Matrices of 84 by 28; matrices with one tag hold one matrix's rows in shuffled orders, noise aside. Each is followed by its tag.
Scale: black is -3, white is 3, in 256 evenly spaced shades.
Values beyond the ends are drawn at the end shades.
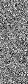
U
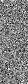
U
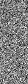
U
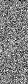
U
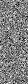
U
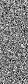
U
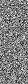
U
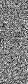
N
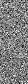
U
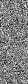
N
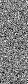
N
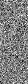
U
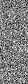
U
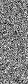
N
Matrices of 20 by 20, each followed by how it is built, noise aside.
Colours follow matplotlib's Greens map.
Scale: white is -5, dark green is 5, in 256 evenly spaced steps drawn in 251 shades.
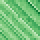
Toeplitz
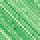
Toeplitz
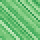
Toeplitz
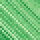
Toeplitz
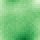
smooth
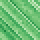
Toeplitz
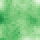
smooth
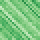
Toeplitz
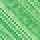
Toeplitz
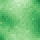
smooth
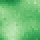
smooth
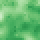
smooth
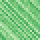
Toeplitz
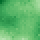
smooth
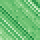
Toeplitz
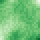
smooth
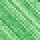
Toeplitz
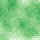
smooth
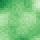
smooth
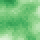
smooth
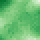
smooth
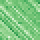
Toeplitz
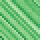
Toeplitz
